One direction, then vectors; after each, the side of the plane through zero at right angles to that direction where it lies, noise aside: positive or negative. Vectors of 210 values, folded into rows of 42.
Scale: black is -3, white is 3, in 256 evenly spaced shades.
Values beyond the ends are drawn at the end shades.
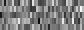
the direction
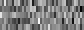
negative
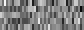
negative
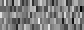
negative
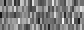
positive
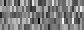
positive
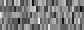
negative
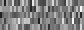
positive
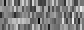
positive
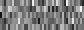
positive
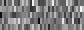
positive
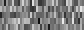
positive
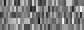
positive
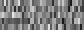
negative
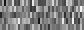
positive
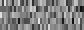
negative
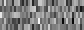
negative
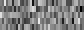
negative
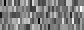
positive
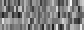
positive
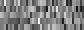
negative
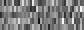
positive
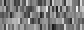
positive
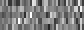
positive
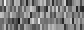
negative
